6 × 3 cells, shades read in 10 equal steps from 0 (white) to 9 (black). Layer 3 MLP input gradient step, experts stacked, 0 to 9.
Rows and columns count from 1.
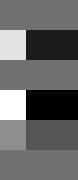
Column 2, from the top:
5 8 5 9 6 5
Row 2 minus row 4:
1 -1 -1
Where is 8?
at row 2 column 2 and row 2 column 3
